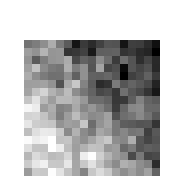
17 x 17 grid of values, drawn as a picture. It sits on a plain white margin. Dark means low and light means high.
There are no regular stripes. The ninth with the highest average is the bottom left. The field climbs toward the bottom left. The top right is the ninth with the lowest average. No row or column stands out. The halves do not mirror each other.
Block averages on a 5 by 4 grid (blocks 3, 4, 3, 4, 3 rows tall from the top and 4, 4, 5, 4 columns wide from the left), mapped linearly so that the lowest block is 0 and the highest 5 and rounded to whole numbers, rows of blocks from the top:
3110 | 3311 | 4322 | 5431 | 5442
